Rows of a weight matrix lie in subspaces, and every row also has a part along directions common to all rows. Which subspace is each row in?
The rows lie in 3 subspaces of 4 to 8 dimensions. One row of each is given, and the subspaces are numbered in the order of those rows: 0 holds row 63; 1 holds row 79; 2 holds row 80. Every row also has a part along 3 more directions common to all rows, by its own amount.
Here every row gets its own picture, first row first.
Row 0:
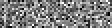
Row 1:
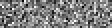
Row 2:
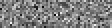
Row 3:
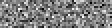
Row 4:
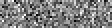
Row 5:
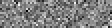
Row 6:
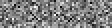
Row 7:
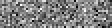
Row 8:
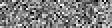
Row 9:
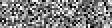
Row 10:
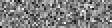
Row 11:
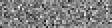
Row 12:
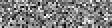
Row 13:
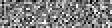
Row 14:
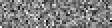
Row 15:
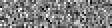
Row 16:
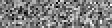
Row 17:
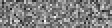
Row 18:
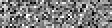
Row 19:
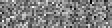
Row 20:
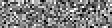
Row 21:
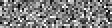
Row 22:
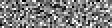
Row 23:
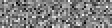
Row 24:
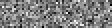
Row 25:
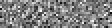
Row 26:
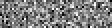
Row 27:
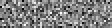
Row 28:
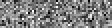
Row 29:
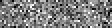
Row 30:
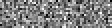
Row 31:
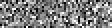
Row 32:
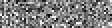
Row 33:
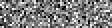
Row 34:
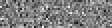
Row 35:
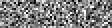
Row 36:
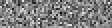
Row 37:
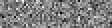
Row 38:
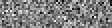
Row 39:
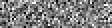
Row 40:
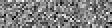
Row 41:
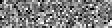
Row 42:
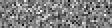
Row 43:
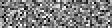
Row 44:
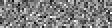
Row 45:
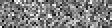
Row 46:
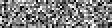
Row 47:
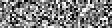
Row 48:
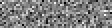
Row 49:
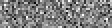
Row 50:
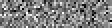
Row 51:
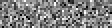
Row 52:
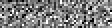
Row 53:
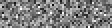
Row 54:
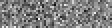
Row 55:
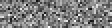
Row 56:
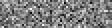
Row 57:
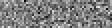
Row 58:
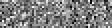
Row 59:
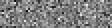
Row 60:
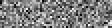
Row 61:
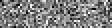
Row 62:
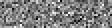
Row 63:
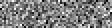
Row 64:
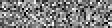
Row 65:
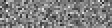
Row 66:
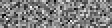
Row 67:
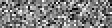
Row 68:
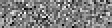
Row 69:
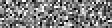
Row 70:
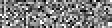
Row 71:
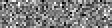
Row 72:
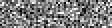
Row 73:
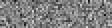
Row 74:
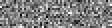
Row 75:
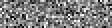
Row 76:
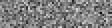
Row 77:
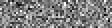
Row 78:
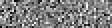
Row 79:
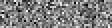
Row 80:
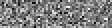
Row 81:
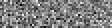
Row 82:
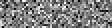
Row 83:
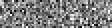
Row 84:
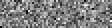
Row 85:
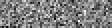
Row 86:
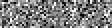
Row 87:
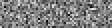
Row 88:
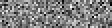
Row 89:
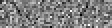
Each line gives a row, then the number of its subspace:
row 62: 2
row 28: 2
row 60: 1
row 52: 0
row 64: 1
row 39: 0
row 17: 0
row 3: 2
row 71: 2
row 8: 0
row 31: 0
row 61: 1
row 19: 2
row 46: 0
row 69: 2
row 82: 0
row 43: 0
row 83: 1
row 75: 2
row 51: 1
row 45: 1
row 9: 0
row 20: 0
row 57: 0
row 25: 0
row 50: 1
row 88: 2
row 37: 0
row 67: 2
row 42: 0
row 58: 2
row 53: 0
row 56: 0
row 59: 1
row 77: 0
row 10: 1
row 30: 2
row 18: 1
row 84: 1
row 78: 1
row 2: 0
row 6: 0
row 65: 2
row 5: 1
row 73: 2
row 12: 2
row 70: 0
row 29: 1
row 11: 1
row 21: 1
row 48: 0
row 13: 0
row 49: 2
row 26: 0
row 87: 1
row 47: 0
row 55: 0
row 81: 0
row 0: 0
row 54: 1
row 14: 1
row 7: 0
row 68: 0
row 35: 1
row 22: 0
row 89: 1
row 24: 2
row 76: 2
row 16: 2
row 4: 1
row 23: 0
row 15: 2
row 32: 0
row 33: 0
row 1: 0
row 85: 1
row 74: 2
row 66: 0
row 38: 2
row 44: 1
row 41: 1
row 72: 2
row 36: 2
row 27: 2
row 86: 2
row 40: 0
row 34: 2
